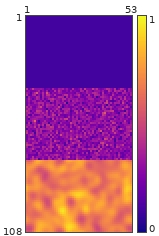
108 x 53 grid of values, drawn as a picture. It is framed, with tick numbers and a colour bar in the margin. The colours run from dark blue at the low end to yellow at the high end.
The table splits into 3 rows of 1 panel. Panel 1,1: very low, flat. Panel 2,1: low, fine-grained. Panel 3,1: high, blotchy.
